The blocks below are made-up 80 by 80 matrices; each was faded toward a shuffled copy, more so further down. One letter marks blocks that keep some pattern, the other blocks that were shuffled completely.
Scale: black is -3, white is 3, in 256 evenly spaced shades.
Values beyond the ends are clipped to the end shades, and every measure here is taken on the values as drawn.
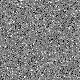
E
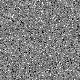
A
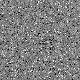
A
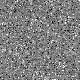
A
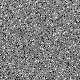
E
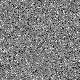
E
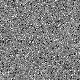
A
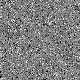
A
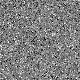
E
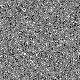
A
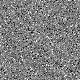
E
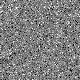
A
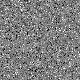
A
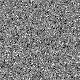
A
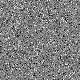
A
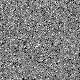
E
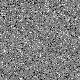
A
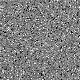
A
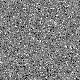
E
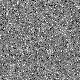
E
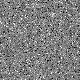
E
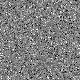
A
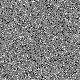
E
